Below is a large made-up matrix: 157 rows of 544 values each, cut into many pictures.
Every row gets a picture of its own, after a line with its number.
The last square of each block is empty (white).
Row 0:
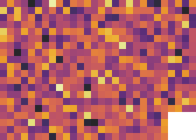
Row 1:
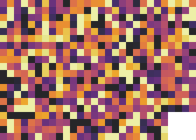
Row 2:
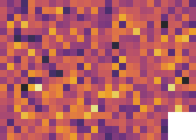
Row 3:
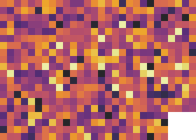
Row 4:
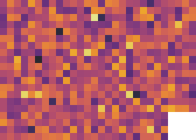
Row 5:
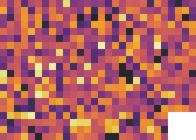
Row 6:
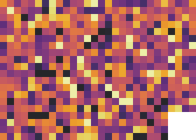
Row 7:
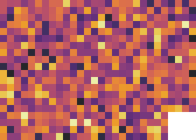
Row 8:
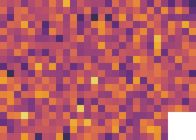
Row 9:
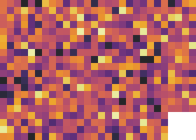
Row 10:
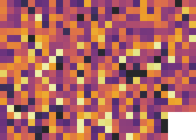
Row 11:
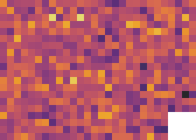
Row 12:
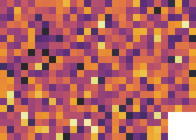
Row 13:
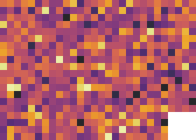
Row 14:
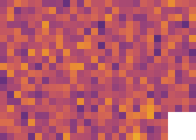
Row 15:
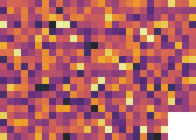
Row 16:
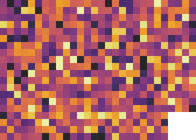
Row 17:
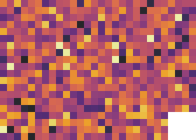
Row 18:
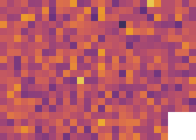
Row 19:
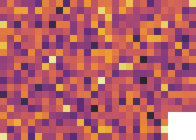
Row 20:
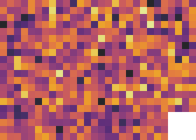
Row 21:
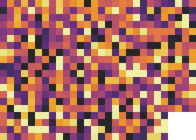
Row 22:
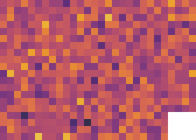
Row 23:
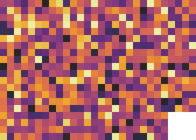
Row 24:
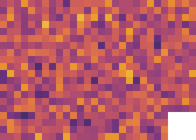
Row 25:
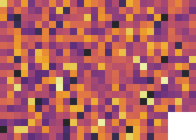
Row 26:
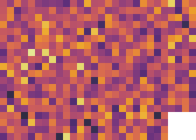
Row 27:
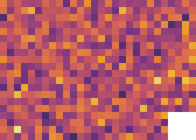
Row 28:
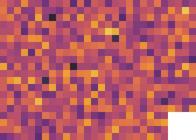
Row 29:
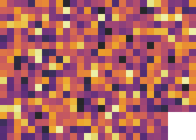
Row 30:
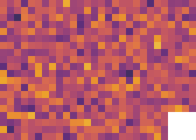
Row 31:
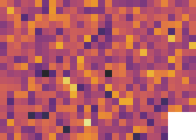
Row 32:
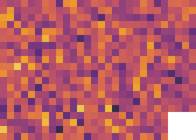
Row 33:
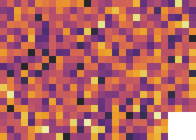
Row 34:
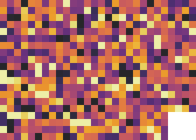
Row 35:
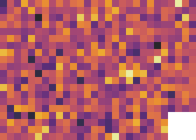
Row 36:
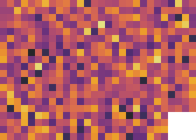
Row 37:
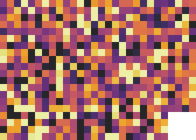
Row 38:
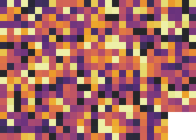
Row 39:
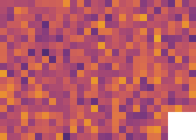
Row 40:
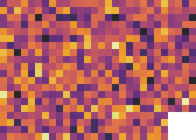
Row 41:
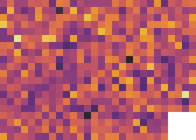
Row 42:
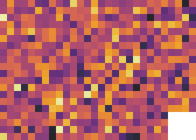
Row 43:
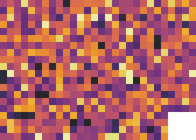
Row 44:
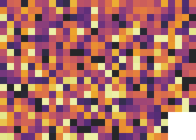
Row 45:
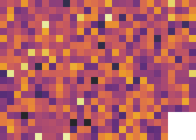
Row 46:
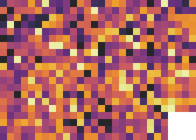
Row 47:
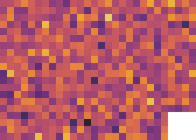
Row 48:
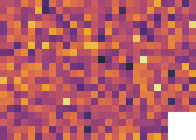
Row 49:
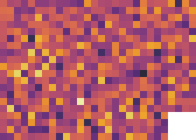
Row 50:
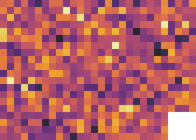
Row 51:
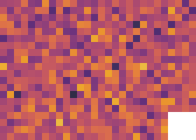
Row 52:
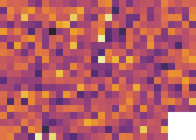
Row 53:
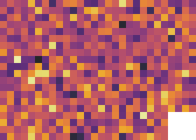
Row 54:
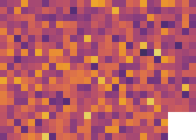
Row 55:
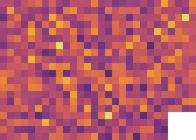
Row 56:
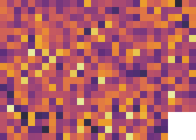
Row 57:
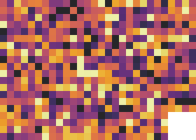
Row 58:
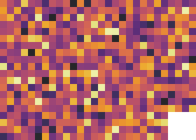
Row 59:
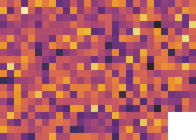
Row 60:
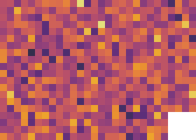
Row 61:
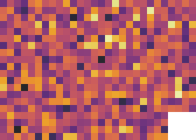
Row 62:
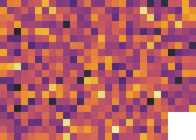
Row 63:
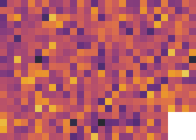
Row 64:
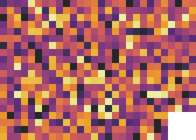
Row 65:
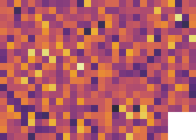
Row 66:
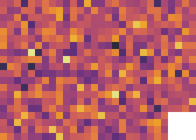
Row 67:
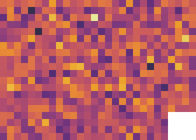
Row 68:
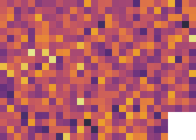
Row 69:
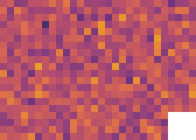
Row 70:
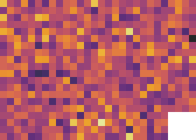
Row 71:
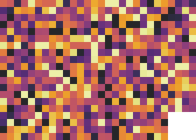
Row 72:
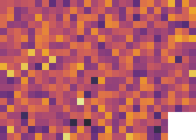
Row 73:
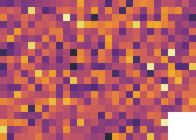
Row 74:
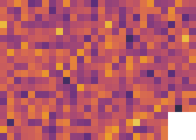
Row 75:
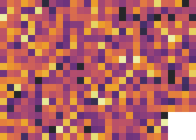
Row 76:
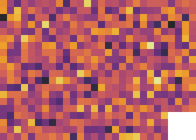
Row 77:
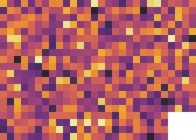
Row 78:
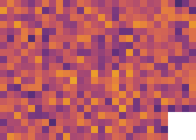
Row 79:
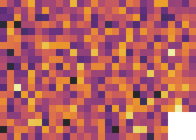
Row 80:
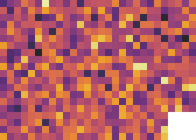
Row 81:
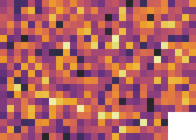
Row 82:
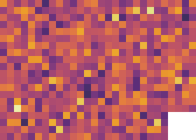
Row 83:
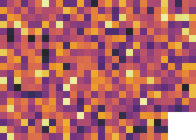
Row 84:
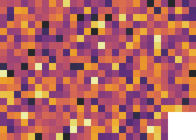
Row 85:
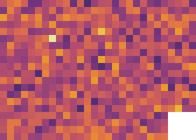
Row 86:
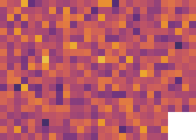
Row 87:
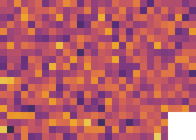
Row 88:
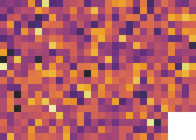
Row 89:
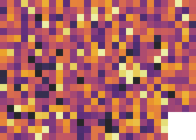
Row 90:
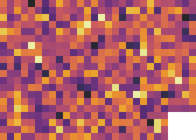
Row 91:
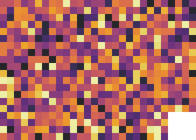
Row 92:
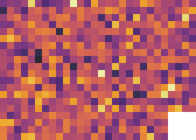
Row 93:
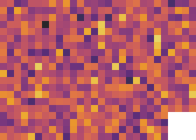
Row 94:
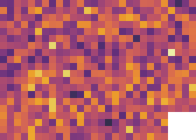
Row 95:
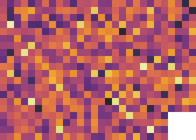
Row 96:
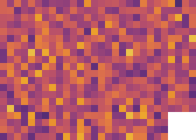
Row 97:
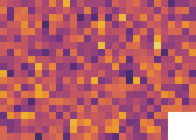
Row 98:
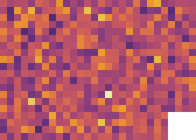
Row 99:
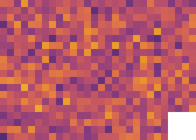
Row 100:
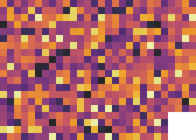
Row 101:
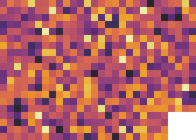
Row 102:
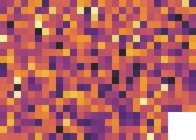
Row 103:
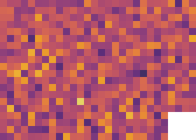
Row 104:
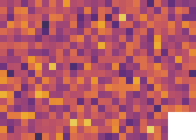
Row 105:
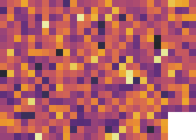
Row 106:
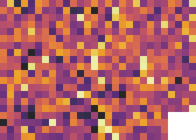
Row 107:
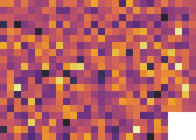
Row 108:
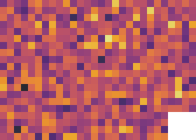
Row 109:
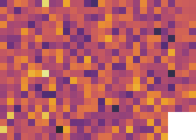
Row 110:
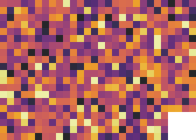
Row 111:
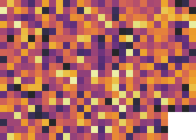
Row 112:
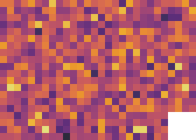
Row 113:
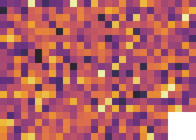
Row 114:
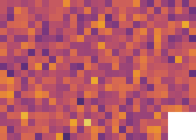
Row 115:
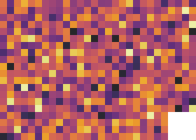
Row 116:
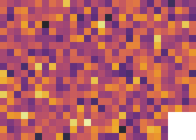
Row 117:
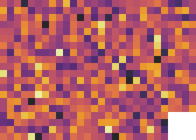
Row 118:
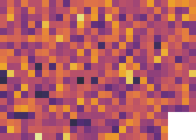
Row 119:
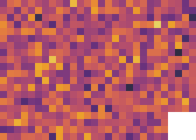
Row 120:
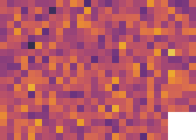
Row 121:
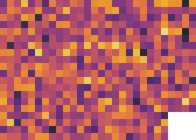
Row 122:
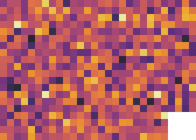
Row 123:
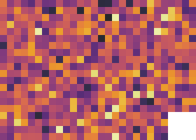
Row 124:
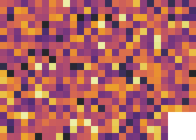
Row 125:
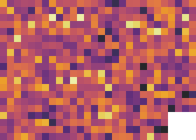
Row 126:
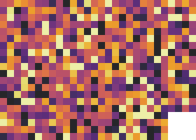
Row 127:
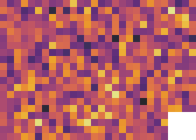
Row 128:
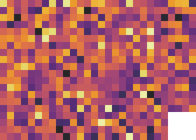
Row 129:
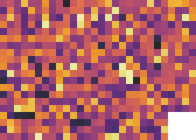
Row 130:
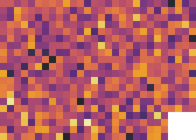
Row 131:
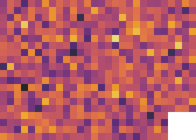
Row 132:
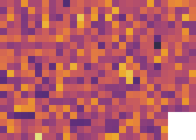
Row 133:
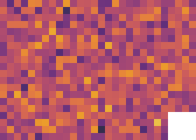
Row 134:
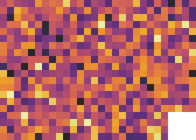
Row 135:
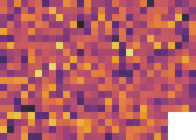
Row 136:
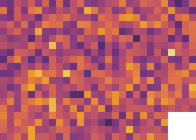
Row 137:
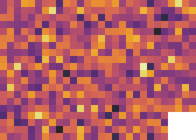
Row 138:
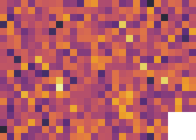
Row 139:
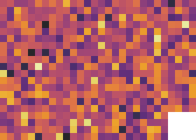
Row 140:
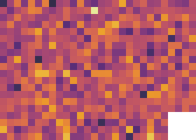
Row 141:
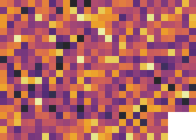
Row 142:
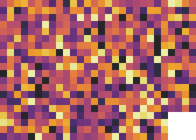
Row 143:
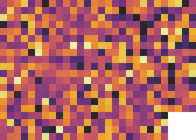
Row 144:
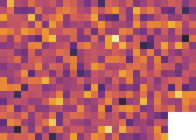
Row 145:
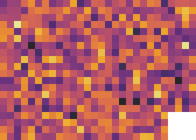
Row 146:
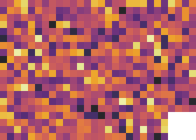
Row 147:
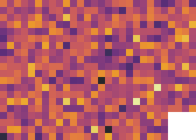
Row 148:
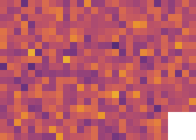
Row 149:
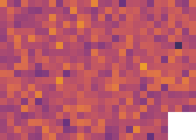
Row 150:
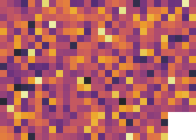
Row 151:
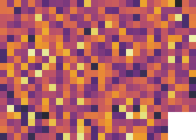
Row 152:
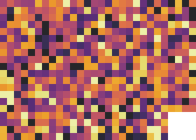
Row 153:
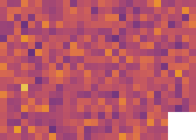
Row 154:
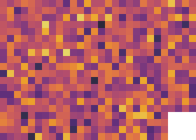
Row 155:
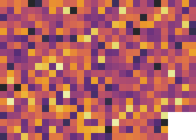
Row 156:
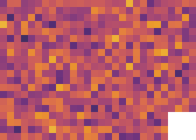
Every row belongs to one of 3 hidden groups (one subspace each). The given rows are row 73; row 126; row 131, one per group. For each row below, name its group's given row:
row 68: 126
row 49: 126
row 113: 73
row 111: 73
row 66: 131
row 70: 73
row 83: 73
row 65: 126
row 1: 126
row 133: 131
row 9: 131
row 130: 126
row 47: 126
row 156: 131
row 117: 126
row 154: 126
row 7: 126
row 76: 131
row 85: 131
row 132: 126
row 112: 73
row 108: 131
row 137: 73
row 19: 131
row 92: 73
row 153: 131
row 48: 131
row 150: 131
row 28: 131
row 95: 73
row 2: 131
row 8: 126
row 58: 131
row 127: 73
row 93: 126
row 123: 73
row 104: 126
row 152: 126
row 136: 73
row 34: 126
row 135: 126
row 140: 73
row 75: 131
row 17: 126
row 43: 126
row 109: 73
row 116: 126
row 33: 126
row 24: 126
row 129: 126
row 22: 126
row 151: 126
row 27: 131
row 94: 73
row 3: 73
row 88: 73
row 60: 126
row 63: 73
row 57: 131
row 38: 131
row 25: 73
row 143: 131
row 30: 126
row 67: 73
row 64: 73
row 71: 73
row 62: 73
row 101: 73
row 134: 126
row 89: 126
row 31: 73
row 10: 126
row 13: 73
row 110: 126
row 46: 73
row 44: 131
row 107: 73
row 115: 131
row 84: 126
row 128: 73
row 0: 131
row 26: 126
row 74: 73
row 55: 73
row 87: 126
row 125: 73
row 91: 126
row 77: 73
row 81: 131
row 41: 131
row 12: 126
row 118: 126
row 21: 126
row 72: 126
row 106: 131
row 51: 73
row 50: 131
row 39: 126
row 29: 73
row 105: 126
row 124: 126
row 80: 73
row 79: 73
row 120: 73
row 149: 73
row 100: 131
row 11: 73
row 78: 73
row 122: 73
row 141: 131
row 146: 131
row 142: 126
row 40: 131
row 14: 126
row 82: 73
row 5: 126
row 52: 131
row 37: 126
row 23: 73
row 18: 73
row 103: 126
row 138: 73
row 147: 131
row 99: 131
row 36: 126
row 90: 73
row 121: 131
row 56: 126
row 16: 131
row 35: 126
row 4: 73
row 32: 73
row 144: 131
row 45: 126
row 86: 131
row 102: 73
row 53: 73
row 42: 131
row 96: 126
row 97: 126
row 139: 126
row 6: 73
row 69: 126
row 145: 73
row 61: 131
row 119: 131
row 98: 73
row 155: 131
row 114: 126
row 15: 131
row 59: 131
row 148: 131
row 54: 131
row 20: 73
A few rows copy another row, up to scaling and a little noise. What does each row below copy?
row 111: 78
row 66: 148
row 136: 94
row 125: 11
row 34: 30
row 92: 113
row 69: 93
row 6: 31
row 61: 108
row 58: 28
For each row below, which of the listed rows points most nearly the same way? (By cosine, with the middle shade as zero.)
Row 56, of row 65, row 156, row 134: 65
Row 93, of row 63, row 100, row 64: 64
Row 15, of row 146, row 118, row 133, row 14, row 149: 146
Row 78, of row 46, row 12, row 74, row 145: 46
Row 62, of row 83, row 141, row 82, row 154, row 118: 83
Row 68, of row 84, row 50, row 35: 50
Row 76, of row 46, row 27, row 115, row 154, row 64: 27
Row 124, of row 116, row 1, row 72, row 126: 116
